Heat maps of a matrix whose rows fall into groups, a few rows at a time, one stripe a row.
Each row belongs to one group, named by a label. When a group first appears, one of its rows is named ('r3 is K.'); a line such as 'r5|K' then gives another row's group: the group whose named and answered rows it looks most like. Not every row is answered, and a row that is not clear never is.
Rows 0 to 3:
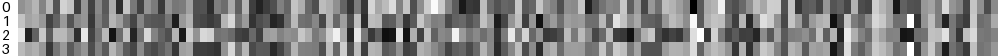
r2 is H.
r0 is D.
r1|D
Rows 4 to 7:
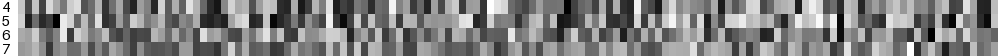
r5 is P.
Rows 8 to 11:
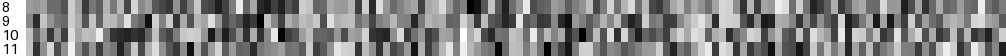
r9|H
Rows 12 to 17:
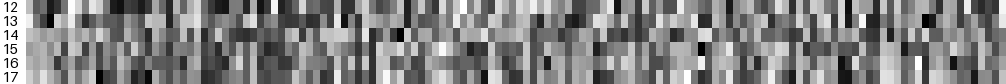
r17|D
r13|P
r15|D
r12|P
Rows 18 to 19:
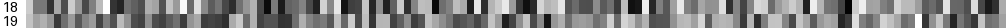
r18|P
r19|D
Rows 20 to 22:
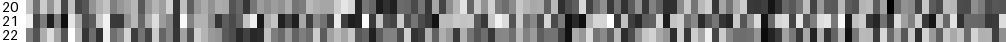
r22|H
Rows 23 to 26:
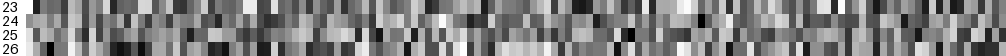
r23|P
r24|D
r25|H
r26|P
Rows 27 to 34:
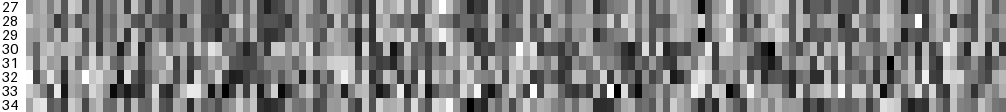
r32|H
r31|H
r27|D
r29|D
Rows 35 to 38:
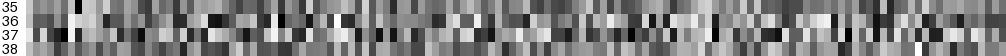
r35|H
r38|D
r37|H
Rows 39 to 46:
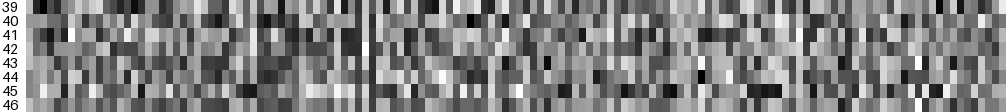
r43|D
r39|P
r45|H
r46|D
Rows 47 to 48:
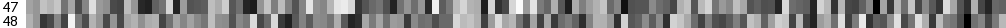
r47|H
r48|P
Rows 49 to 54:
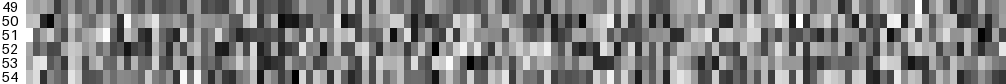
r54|P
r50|P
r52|P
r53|D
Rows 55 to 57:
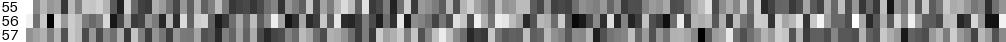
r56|P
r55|H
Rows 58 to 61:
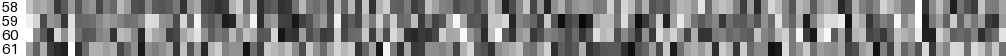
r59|P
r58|D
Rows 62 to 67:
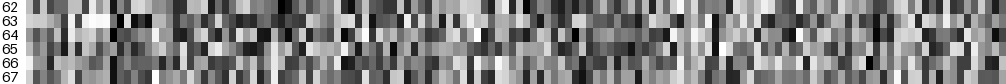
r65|H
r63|H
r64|P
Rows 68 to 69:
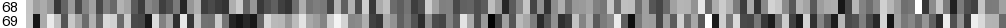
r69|H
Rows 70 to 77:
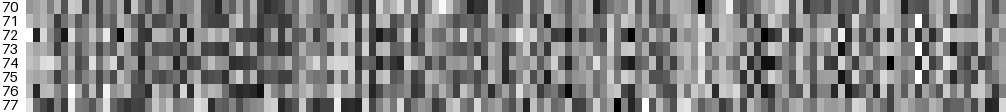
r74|H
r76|H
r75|D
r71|D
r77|P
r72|H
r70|D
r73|D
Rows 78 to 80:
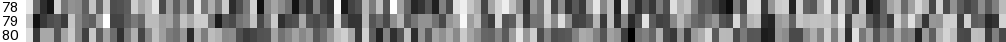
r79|P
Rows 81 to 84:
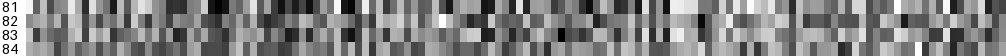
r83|P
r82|D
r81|P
